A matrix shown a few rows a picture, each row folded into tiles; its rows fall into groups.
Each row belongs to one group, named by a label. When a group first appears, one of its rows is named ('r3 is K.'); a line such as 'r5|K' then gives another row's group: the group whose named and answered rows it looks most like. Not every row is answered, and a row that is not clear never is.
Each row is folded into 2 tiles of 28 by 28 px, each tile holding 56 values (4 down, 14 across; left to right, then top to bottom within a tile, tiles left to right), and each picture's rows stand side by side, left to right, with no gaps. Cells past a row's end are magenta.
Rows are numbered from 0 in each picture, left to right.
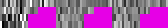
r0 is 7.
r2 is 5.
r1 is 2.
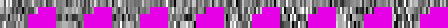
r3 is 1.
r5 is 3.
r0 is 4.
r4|2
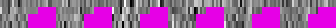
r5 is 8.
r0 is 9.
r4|7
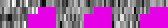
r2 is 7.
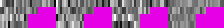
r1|4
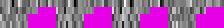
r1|9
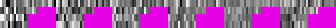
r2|2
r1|4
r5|3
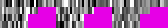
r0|8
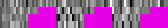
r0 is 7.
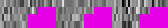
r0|2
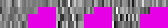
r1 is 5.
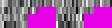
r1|7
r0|2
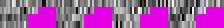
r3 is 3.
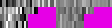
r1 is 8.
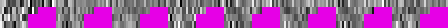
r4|8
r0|2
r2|4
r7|4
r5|8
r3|2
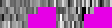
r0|5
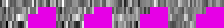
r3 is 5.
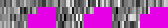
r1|7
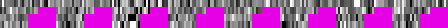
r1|7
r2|1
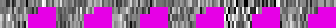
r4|2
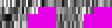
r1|8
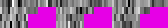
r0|9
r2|7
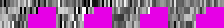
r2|3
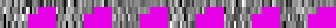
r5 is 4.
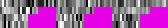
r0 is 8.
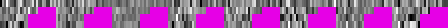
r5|5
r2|1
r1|7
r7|1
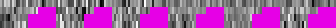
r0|3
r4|8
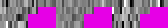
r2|9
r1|1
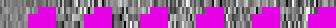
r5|8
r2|3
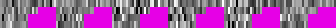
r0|2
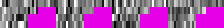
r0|1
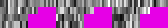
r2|3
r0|1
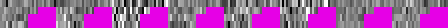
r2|2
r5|8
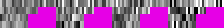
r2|3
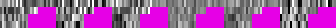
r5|9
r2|3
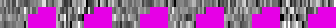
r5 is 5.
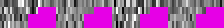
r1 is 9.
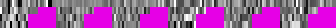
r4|1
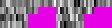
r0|5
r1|2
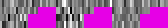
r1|5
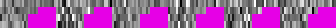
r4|7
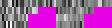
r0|2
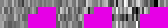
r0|2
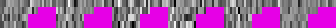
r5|9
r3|1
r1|9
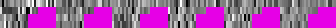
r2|7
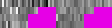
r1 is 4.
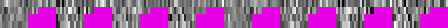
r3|5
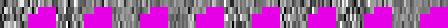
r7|9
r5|2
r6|4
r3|7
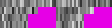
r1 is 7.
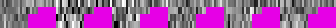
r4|8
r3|4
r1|4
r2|5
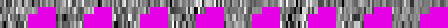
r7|9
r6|1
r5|7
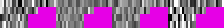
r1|2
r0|4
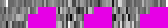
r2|5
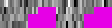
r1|9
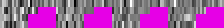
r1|9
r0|2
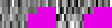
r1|4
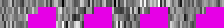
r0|2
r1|1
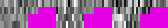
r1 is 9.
